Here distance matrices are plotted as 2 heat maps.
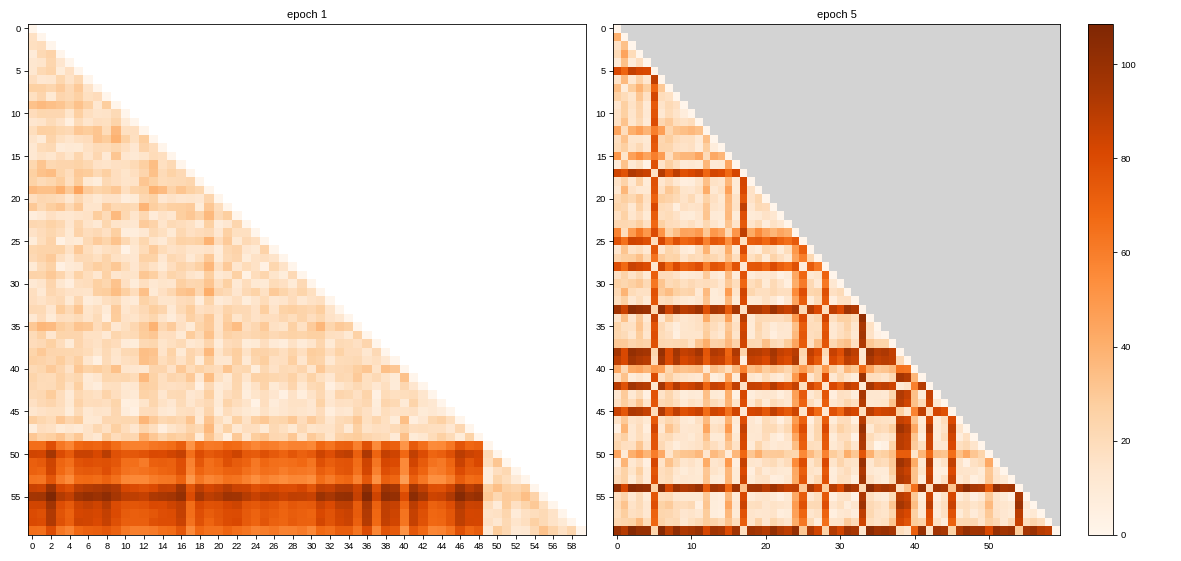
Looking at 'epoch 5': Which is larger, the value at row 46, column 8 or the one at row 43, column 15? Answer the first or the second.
the second
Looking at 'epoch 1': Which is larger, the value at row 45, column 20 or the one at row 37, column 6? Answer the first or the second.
the second
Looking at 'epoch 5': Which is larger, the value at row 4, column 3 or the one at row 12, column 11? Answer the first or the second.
the second
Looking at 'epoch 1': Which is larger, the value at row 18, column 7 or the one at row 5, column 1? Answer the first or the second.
the second
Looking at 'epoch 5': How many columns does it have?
60
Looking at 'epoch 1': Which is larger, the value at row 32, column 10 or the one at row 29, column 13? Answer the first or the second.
the second
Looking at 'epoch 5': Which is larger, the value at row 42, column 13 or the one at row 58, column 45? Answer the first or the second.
the first
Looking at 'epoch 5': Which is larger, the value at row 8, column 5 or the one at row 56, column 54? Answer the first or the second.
the second
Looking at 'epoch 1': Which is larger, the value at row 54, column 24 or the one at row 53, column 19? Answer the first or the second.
the first
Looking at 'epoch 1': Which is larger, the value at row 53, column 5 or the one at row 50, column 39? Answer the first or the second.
the second
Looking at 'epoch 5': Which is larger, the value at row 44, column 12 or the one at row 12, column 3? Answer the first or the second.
the second
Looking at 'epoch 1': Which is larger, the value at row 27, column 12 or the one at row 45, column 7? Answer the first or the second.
the first
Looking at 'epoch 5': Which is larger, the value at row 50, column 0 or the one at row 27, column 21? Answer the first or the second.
the first
